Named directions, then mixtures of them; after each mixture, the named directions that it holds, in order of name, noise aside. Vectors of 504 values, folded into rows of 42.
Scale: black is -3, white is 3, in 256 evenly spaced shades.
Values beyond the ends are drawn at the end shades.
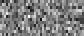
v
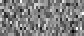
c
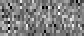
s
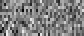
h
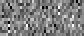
s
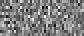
h, s, v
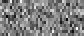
c, v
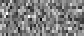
v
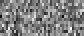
h, v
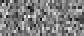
v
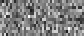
v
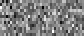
c, s, v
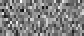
c, h, s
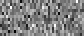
s, v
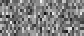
c, h, v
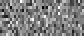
c, h, s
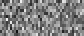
c, h, v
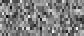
c, v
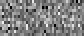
s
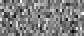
c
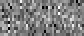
s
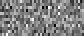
h, s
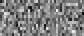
c, v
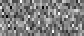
c, s, v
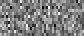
s, v
